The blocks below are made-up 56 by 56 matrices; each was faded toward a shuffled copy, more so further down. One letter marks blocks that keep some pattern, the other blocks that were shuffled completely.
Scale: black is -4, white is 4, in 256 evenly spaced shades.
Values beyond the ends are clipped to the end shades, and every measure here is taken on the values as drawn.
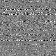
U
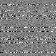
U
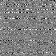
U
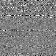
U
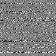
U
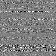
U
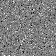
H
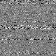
U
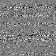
U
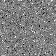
H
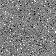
H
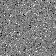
H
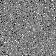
H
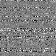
U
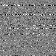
U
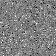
H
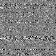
U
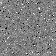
H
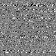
U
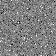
H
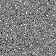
H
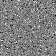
H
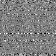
U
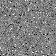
H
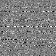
U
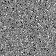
H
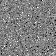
H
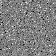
H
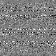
U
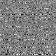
U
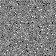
H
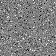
H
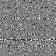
U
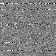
U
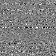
U
